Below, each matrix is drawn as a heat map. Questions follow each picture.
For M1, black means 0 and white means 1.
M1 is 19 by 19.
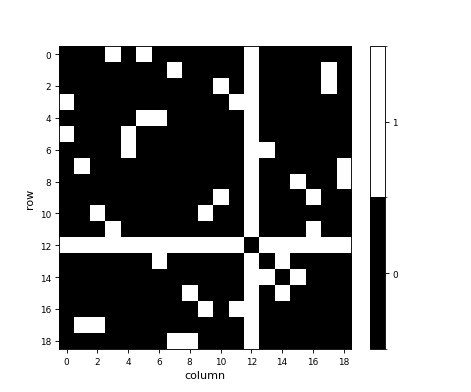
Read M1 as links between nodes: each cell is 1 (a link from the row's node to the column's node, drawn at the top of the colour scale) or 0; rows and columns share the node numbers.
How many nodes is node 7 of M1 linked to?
3
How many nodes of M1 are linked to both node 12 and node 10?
2
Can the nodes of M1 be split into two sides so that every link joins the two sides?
no
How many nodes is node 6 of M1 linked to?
3
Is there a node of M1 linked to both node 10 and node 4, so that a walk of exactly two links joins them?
yes
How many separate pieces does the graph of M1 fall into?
1
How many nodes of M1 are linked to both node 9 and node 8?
1
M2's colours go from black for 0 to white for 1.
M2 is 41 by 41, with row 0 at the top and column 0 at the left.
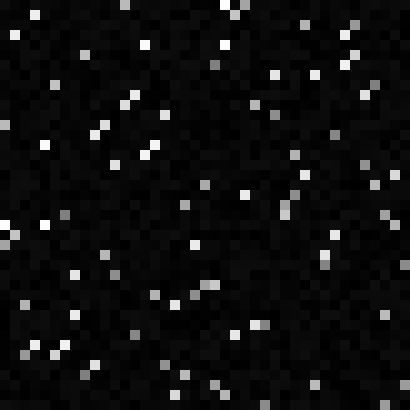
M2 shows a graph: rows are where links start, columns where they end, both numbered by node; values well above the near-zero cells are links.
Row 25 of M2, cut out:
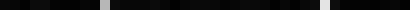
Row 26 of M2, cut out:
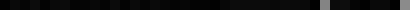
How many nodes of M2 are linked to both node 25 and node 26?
1
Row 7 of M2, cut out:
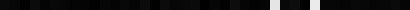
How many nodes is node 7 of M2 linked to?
2
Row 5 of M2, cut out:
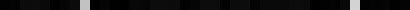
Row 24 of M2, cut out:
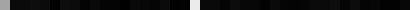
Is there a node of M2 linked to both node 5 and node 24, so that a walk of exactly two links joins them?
no
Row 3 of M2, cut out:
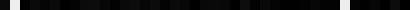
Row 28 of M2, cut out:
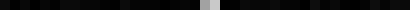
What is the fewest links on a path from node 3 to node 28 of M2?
4
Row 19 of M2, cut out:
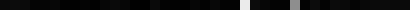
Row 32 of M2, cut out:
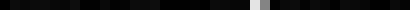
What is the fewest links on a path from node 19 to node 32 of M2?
6
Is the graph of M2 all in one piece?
yes
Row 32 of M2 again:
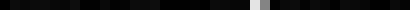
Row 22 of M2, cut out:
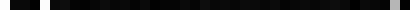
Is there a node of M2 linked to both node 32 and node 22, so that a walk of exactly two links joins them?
no
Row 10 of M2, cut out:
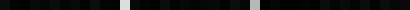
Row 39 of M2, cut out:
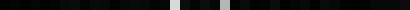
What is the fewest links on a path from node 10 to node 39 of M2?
4
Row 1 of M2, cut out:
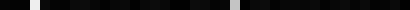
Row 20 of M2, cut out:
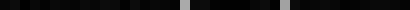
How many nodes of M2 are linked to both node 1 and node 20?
0
